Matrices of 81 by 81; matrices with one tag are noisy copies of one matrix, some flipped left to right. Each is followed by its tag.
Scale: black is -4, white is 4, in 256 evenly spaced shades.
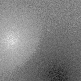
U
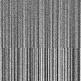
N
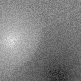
U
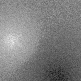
U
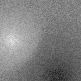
U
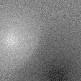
U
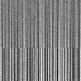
N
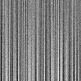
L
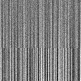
N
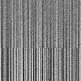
N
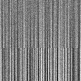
N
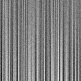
L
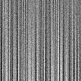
L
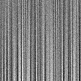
L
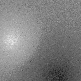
U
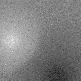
U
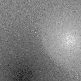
U
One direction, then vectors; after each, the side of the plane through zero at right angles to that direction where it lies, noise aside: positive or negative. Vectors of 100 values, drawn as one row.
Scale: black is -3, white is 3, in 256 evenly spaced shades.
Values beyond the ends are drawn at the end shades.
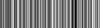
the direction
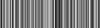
negative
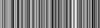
negative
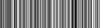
positive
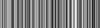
negative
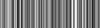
negative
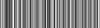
positive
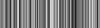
positive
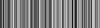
positive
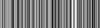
negative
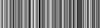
negative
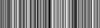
positive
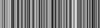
negative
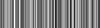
negative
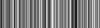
positive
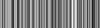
negative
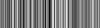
positive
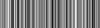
negative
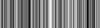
negative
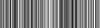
positive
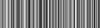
negative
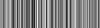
negative
